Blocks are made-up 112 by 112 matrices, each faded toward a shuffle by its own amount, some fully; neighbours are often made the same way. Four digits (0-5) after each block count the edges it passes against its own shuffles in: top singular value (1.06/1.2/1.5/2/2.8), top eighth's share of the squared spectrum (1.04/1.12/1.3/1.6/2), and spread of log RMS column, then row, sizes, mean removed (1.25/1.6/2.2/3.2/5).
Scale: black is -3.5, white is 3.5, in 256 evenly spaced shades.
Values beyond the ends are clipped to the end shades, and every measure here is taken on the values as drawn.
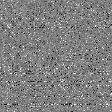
3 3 0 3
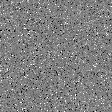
1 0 0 0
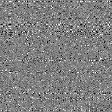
4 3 1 3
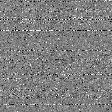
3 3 0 3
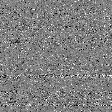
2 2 0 3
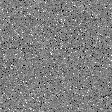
1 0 0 1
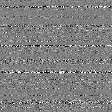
3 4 0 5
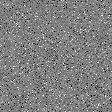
0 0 0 0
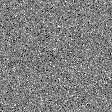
0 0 0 0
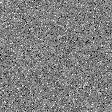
0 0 0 0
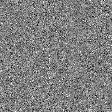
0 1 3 0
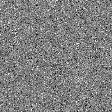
0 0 2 0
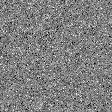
0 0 0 0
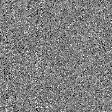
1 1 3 0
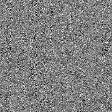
1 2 3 0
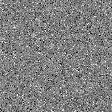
3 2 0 0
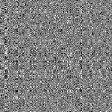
5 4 3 3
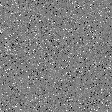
2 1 0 0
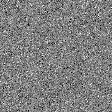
0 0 2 0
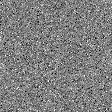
0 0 0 0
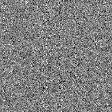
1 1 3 0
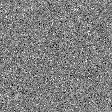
0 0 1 0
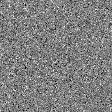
0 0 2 0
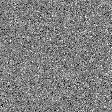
0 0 1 0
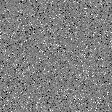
1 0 0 0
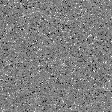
1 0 0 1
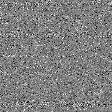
1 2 0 3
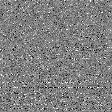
2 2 0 3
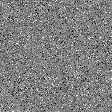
1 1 0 1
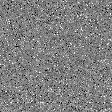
1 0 0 1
